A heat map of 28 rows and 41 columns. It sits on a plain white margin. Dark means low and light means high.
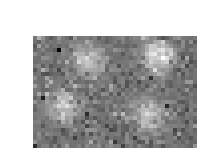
Neither half mirrors the other. The top right is the ninth with the highest average. No row or column stands out. There are four bumps. On average the colour sits 50% of the way up the scale.
